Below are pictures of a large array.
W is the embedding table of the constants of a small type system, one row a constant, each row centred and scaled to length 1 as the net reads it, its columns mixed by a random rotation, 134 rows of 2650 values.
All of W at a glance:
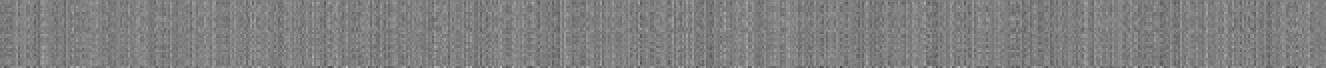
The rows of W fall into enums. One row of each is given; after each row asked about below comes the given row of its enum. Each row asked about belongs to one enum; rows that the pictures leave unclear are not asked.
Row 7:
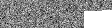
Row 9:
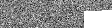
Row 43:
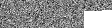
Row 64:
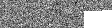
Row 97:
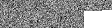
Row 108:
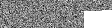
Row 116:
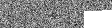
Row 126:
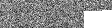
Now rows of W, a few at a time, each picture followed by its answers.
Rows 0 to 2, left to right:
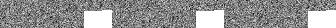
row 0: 7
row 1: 97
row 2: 43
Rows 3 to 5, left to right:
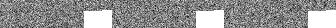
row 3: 126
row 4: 108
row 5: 7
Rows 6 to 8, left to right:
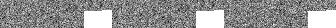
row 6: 7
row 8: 64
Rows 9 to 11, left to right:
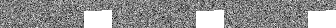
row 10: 7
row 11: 108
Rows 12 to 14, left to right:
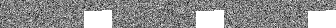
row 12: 43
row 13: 64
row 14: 108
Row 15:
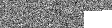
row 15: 64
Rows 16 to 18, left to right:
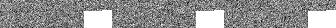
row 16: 126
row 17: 64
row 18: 97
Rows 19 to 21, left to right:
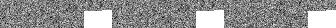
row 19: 7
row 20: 7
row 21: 64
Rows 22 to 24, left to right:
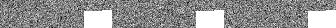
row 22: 97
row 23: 64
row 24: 108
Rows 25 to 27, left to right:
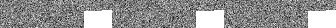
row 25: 9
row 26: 97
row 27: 108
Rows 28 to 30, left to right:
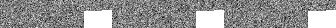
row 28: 9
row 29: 7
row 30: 97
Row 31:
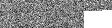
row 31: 126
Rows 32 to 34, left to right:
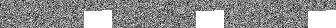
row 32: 43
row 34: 7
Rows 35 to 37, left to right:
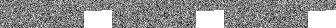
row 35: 9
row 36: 116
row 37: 9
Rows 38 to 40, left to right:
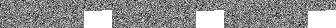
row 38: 43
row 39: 43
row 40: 116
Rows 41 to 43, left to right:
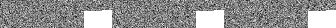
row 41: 108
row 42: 108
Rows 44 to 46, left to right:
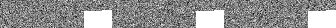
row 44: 108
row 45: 64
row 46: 43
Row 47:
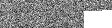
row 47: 126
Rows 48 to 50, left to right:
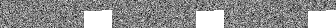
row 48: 108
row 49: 43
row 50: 7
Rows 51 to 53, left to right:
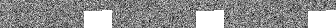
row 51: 126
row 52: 97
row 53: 7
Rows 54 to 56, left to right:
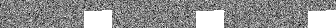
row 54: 43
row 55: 108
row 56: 116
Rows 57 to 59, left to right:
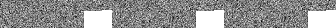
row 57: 108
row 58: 97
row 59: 97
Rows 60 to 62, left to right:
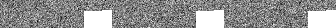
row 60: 97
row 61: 9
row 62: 64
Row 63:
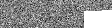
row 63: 9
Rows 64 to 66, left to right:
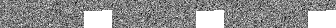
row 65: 43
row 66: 97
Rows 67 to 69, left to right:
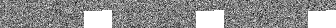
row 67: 64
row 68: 126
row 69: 43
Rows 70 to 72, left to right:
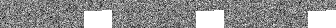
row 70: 7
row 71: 126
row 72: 64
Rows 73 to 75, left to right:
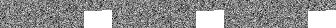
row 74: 7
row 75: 43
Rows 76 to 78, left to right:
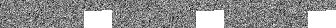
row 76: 43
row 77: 97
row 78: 64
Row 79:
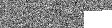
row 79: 64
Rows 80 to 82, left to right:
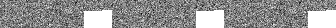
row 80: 64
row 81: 43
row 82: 64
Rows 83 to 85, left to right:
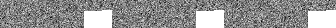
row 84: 43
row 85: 97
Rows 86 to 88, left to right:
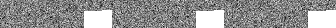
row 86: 7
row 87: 108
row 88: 97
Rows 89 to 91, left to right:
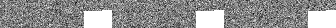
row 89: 64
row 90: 126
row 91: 43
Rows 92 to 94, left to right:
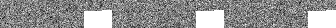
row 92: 7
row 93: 126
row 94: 64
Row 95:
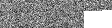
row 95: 126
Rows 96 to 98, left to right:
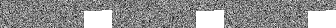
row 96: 108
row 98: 108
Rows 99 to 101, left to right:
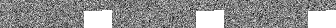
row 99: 126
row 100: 97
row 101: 43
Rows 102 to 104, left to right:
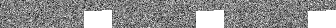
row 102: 43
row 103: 9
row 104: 126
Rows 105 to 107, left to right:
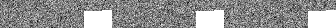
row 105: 97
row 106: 64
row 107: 7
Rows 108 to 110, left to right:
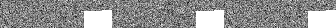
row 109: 64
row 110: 108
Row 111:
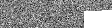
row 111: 9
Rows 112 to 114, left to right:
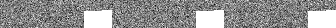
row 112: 9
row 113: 108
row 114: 126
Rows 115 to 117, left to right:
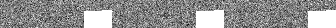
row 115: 9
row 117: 126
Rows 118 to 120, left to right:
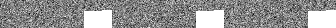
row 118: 43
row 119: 9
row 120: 7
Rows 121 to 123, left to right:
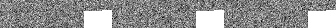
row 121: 126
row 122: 7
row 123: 97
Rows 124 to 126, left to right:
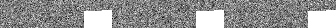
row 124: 9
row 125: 7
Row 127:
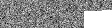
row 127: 7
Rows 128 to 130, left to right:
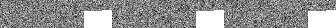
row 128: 108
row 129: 7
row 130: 97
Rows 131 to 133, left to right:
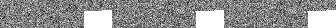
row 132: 64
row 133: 64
